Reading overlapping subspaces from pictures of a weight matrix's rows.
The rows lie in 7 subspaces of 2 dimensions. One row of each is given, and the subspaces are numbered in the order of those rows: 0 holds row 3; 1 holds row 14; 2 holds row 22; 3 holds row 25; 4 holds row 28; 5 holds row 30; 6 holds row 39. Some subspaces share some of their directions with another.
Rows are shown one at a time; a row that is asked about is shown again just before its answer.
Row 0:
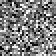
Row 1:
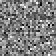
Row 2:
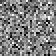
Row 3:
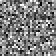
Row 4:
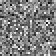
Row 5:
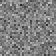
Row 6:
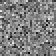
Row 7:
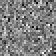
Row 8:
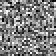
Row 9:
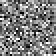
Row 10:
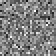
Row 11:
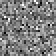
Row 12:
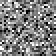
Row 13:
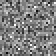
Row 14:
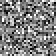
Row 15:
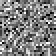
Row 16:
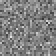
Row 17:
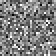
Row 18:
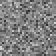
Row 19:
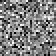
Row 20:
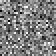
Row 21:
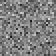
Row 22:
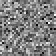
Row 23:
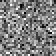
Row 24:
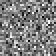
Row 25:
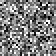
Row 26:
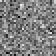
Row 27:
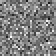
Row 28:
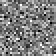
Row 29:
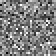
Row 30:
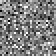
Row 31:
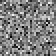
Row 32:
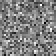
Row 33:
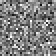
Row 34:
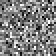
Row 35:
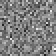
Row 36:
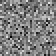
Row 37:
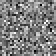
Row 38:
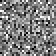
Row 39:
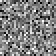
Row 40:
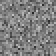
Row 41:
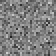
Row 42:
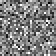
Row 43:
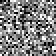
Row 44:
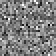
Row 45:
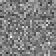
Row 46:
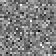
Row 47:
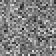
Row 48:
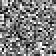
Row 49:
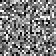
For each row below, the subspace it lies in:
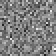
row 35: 0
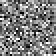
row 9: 4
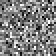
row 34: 5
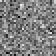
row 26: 3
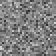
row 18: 2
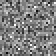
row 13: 1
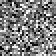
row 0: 2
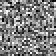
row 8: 1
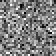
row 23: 3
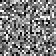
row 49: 6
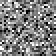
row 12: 2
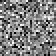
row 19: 1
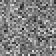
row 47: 3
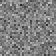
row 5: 2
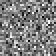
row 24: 5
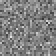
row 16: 2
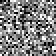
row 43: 5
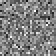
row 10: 6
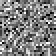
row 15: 2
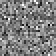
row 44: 0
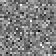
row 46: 4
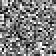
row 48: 4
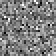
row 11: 0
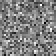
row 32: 6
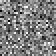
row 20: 5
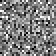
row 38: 6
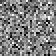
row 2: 3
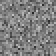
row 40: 5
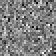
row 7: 0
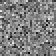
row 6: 1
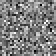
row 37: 6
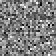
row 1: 0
